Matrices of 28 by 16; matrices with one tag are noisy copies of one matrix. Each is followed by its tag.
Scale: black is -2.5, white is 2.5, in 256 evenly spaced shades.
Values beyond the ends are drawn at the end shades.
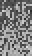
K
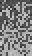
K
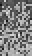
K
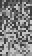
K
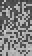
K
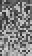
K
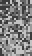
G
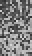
G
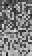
K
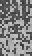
G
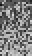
K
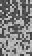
G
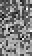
G
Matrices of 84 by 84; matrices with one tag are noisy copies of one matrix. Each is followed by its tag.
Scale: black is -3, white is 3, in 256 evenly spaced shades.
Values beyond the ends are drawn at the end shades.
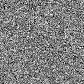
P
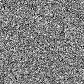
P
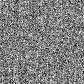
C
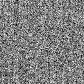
C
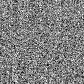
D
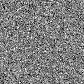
P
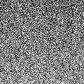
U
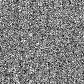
C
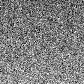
U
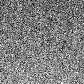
U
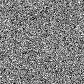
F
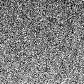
U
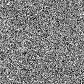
F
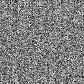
D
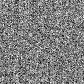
C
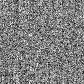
C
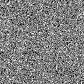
F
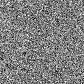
F
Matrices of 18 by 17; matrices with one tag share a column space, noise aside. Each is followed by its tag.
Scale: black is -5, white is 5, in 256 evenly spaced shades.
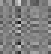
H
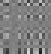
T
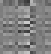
H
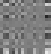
T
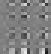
T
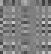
H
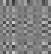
H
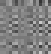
H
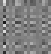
H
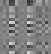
H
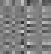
H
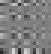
T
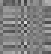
H
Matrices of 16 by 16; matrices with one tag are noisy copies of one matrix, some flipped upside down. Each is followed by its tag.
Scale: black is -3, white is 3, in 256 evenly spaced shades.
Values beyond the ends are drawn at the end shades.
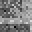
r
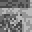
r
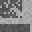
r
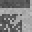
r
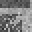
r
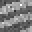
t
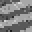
t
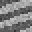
t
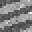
t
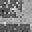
r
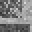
r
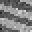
t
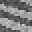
t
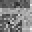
r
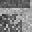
r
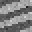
t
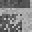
r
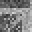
r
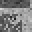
r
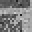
r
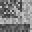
r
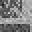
r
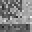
r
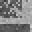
r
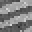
t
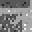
r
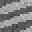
t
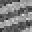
t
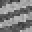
t
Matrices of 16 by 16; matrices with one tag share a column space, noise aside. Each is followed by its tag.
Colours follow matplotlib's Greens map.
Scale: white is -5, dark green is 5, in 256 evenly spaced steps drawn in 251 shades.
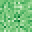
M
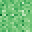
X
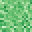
M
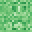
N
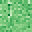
X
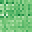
X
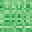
M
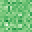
N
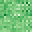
X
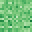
M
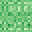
N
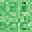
N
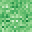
M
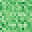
N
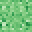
N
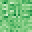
X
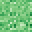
N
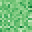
M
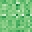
X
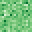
X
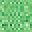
N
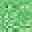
M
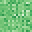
X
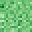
M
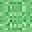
N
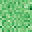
M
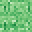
N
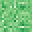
M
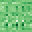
N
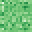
N
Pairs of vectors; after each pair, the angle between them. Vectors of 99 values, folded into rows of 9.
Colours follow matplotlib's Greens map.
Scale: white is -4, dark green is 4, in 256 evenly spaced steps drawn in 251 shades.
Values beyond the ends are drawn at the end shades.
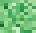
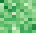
partly aligned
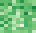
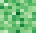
partly opposed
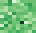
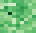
partly opposed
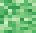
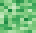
nearly opposite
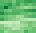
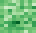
partly opposed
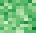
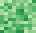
nearly opposite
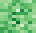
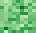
partly aligned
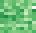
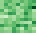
nearly opposite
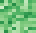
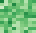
nearly parallel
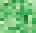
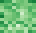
partly opposed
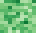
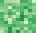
nearly opposite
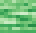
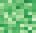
orthogonal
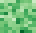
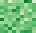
partly aligned
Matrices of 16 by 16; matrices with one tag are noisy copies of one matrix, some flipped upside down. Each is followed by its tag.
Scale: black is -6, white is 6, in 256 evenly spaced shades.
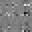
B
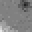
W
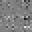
B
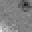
W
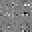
B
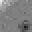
W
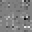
B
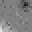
W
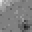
W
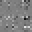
B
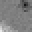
W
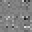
B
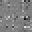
B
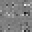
B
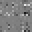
B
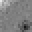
W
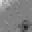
W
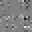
B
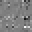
B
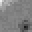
W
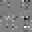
B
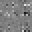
B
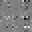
B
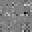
B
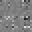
B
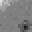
W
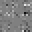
B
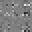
B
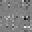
B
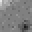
W
